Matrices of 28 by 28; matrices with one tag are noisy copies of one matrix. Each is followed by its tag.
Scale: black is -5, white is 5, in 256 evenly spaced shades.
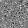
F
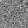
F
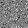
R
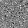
F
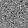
F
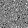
R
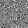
R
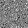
R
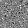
F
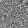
F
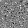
F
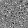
F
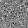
F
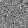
F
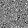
R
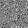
R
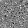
F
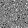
R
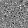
F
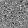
F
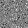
R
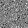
R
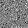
R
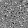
F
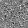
F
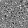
F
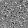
F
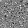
F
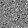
R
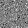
R
